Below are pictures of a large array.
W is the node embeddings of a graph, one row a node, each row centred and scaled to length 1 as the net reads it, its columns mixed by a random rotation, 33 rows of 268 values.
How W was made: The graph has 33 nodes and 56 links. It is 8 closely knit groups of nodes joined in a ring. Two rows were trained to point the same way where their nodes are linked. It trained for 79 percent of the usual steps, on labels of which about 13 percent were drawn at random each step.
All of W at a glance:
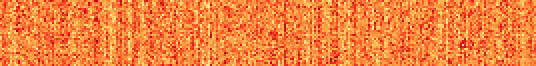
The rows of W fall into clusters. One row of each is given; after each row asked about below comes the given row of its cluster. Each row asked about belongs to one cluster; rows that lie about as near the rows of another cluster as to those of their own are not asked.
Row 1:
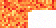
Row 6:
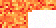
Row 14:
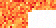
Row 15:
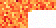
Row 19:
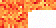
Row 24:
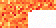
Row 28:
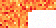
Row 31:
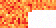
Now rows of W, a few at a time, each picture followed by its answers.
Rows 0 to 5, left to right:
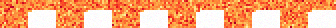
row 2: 1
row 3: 31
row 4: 15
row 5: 14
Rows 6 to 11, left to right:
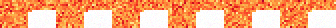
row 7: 19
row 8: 15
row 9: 6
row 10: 6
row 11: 14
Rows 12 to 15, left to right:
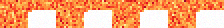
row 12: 15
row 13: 15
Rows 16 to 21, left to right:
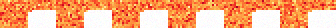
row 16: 24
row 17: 1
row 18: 24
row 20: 6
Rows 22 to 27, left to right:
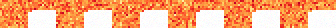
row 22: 28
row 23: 6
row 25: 28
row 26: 31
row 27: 19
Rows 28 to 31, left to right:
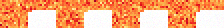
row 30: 31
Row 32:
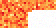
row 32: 24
